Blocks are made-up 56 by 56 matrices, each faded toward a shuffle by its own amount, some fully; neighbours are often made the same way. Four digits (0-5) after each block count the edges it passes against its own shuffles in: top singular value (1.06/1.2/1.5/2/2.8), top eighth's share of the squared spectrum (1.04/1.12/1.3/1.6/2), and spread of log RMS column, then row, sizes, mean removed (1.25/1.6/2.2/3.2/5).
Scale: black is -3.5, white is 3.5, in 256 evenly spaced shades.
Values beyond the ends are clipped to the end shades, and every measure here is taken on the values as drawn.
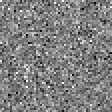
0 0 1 0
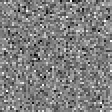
0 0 0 0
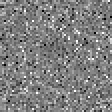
2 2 0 0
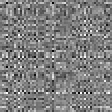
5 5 3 3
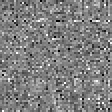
3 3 1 2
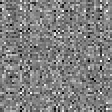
4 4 2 2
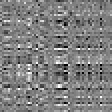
5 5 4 3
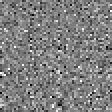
3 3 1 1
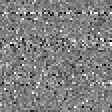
2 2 0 2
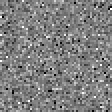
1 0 0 0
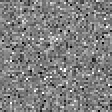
2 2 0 0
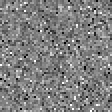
0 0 0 0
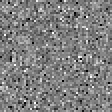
2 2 0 0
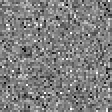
2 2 0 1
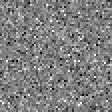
1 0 0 0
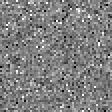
1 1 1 0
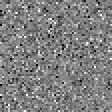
1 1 0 0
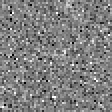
2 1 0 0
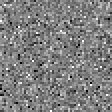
2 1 0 0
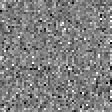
3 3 1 1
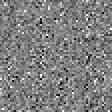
3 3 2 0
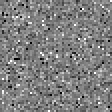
1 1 1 0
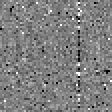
3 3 1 0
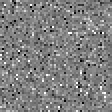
1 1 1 1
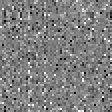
3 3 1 0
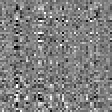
4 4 3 2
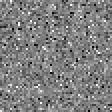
0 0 0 0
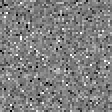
0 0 0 0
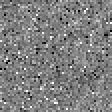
0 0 0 0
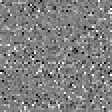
3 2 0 1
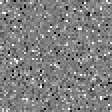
2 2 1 1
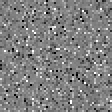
0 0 0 0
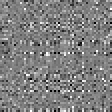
4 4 2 3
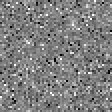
1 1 0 0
